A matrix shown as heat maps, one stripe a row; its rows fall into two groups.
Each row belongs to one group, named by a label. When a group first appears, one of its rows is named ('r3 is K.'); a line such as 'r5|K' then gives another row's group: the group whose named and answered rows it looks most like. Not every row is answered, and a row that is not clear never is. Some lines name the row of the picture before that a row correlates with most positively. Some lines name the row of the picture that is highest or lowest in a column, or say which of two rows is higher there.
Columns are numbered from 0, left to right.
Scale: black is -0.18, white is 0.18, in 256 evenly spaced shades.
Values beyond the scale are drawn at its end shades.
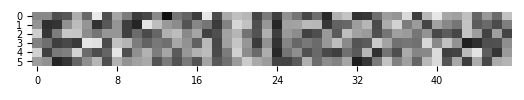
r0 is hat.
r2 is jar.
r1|jar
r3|hat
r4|jar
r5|hat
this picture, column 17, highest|0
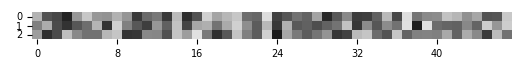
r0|hat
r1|hat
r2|jar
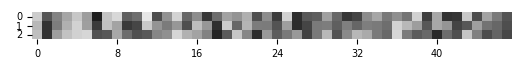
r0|jar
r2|jar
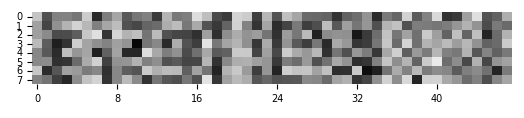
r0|jar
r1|jar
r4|jar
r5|hat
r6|jar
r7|hat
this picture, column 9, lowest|4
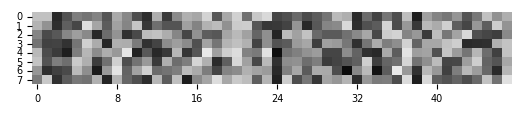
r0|hat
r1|hat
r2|jar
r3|hat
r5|jar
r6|jar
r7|hat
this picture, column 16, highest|5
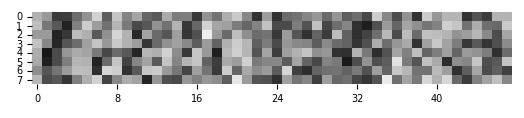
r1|hat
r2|hat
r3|hat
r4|jar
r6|jar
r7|hat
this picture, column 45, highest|7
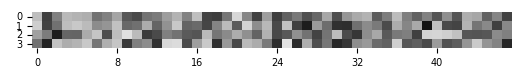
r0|jar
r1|jar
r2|hat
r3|jar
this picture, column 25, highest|3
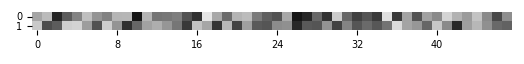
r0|hat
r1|jar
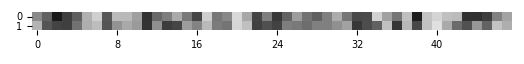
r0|hat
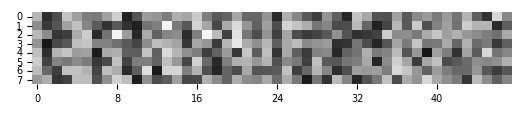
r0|jar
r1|jar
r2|hat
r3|jar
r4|jar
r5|jar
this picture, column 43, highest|1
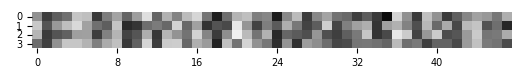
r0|jar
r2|jar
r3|jar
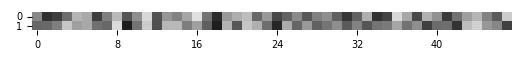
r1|jar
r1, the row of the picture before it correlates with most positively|3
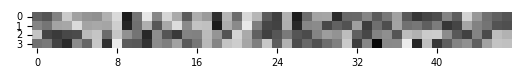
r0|jar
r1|jar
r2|hat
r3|hat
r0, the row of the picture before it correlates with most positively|1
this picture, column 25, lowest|2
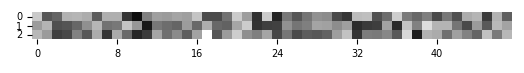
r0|jar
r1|hat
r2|hat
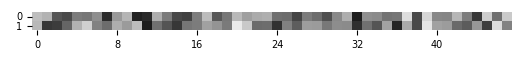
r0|hat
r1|hat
